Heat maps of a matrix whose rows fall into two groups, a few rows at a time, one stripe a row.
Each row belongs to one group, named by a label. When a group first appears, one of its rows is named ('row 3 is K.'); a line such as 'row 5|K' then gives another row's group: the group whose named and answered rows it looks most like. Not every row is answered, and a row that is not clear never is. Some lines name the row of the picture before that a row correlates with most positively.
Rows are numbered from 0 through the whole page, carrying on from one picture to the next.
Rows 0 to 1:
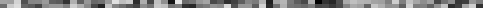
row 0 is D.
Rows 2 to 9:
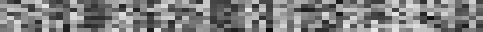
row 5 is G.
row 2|G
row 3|D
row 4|D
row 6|G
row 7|D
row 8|D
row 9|D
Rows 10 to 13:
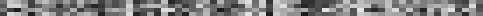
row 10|D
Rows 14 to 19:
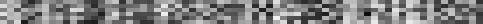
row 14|D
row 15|D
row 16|G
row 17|D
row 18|D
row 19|D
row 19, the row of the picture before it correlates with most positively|10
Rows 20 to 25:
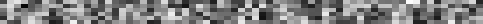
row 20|D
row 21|D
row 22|G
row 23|G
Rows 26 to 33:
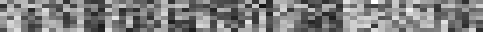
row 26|D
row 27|G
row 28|D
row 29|D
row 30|D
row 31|D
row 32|D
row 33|D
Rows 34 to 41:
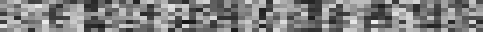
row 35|G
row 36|G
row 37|G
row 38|G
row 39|D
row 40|G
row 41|D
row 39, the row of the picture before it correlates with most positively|33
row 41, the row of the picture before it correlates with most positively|33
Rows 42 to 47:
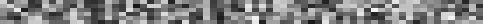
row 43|D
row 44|D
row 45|G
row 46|G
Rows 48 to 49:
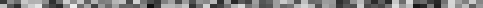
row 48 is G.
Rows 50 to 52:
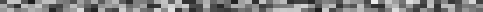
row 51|G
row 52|G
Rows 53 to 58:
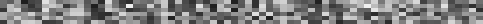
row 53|D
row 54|D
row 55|D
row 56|G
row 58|G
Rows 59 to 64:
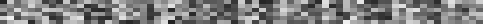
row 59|G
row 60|G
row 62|G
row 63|G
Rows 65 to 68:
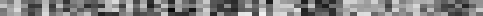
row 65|D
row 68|D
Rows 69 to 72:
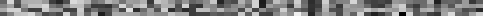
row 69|G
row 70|G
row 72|G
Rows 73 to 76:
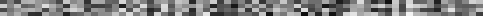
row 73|G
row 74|D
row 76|D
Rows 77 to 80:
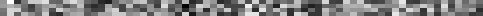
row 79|D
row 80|G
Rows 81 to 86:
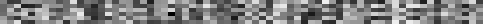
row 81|G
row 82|D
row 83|G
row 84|D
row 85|G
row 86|D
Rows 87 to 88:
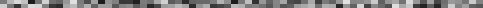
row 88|G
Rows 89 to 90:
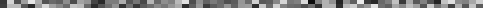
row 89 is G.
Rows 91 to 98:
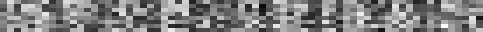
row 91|G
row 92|G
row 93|G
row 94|G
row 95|D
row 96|G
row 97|D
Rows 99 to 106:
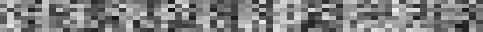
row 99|D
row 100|G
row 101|D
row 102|G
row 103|G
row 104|D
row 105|D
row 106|D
